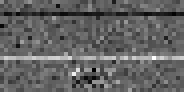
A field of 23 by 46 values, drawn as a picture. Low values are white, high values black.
On average the colour sits 60% of the way up the scale. Rows 4 and 15 differ from the rows beside them. The bottom middle is the roughest part. An odd patch, rougher than its surroundings, sits in the bottom middle.
